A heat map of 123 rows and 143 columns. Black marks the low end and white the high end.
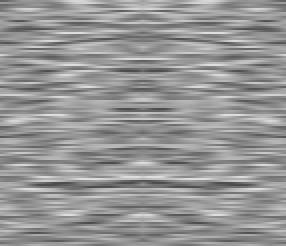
It is mirror symmetric from left to right. There is no overall slope. Overall the values sit about 60% of the way up the scale. The grain runs across in streaks.
